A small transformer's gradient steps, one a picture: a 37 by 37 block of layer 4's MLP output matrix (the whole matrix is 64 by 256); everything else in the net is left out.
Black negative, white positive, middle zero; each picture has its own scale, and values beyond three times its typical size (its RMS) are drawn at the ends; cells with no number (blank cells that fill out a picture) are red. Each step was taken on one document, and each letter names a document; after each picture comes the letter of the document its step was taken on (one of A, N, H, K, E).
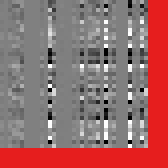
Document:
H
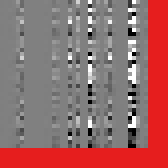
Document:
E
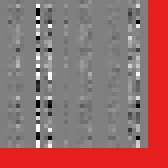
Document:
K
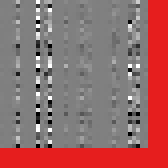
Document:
K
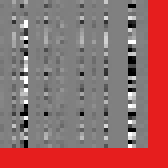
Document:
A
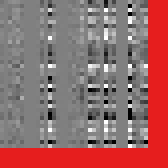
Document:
H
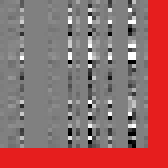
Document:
E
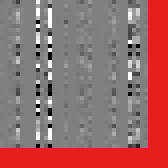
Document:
K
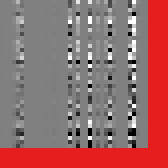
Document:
E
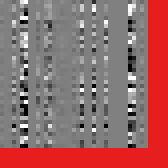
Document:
A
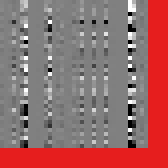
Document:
A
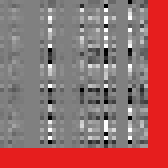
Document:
H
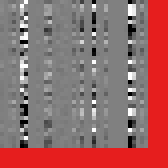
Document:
A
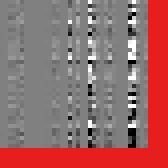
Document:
E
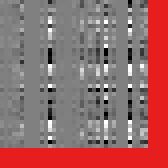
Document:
H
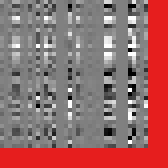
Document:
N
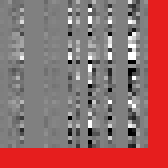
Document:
E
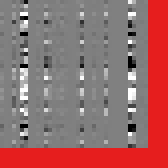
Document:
A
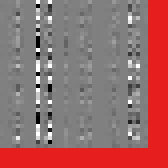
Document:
K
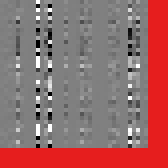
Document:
K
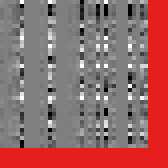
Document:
H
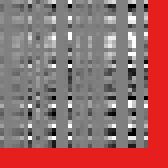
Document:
N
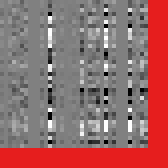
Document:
H
